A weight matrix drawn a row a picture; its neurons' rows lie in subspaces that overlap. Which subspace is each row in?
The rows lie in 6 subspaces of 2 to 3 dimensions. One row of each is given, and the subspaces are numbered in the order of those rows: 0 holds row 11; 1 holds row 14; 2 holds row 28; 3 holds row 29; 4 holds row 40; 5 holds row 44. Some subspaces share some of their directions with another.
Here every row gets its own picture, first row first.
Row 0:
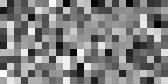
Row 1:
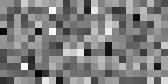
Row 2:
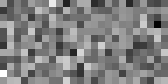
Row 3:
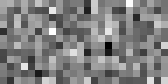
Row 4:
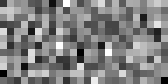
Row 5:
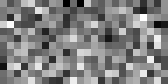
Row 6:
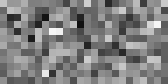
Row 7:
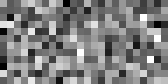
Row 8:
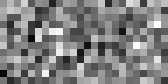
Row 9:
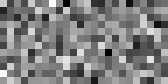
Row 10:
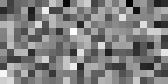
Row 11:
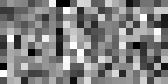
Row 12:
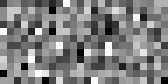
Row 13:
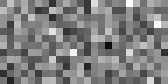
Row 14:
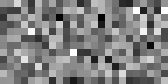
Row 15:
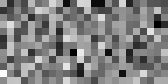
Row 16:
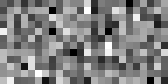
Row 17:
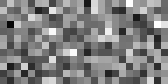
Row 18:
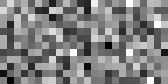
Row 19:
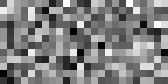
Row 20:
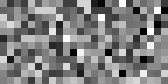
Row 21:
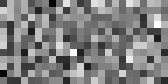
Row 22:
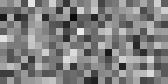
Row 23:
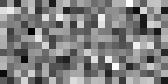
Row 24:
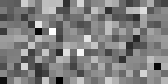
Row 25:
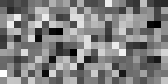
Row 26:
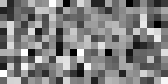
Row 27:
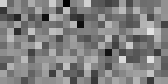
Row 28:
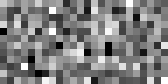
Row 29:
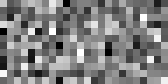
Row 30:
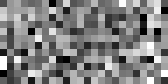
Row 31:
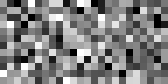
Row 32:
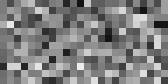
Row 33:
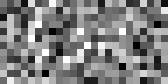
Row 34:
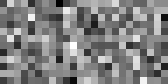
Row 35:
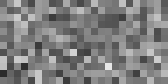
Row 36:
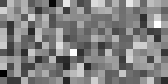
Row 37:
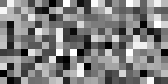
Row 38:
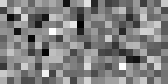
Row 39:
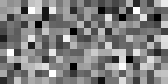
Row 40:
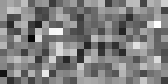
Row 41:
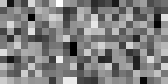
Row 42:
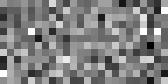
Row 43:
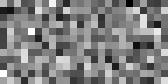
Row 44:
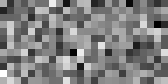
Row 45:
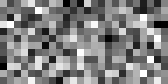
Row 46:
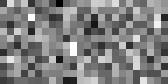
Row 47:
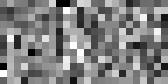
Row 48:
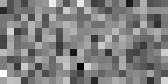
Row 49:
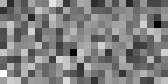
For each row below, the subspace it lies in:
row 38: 4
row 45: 3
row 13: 2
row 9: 4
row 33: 4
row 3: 2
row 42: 1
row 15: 1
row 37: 2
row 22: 4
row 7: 3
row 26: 2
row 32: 3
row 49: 0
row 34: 0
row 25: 4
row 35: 1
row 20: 1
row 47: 0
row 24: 2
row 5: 3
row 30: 1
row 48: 3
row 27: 4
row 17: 3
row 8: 4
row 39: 5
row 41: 0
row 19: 5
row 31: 1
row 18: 2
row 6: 4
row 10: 5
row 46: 0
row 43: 1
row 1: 2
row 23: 1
